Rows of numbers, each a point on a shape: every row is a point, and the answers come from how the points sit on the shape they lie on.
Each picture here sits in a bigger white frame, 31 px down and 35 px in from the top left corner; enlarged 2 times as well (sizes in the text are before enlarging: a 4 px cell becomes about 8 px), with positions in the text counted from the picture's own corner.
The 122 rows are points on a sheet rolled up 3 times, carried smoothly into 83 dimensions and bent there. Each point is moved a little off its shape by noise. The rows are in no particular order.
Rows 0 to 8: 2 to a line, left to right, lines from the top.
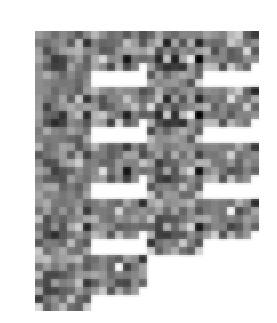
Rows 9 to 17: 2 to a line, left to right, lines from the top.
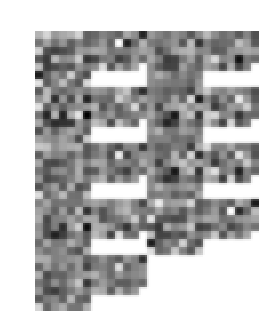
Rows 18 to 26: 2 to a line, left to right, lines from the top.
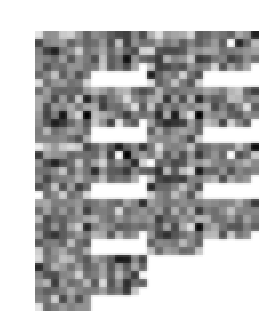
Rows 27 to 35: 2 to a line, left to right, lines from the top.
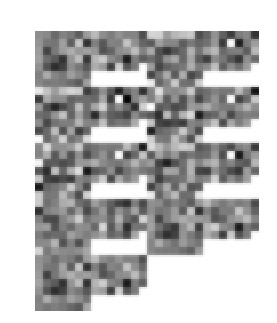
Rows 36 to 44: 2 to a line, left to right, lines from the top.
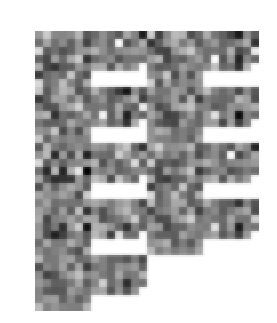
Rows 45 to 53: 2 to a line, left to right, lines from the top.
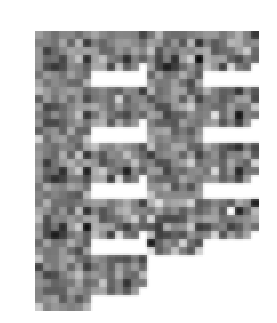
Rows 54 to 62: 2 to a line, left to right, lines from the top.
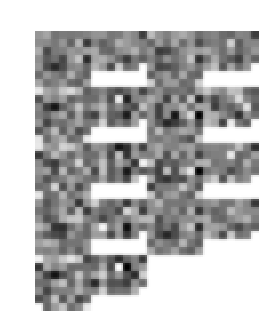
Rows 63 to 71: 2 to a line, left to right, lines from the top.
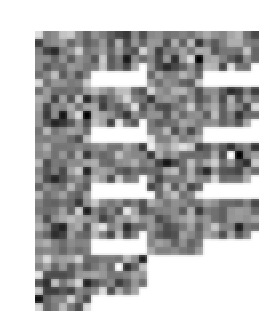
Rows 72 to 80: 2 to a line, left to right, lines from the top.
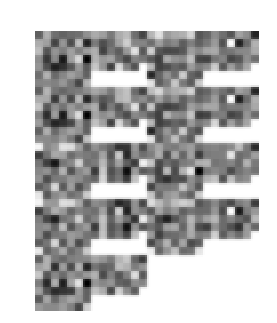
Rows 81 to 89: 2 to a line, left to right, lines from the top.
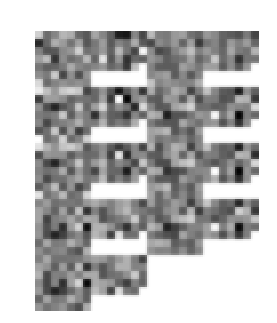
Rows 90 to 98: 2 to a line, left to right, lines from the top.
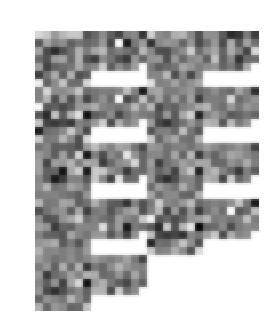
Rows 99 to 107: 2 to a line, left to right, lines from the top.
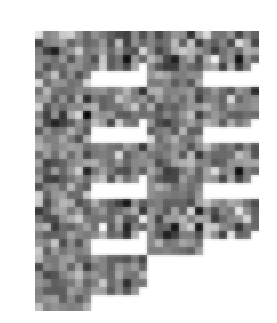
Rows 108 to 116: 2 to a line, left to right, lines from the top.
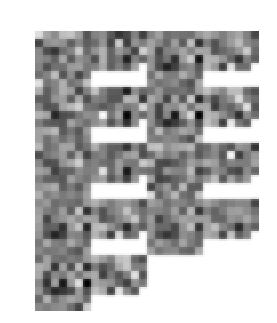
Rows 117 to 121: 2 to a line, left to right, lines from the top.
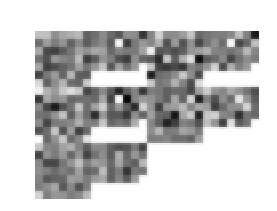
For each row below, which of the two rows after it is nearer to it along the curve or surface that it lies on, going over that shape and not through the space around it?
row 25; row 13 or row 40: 13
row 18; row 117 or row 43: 43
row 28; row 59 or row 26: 59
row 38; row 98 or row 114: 114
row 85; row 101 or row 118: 118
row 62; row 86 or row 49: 86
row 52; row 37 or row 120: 120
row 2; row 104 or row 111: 104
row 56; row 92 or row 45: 92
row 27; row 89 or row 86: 89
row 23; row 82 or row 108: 108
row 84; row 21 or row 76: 76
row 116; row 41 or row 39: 39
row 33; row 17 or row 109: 109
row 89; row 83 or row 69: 69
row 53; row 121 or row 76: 121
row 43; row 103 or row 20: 20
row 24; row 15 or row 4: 15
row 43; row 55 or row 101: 101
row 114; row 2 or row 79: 2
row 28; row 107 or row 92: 92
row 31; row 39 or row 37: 39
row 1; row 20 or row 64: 20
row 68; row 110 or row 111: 110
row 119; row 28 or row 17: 28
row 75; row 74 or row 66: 66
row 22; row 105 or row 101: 105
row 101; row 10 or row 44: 10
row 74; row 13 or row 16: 16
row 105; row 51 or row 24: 51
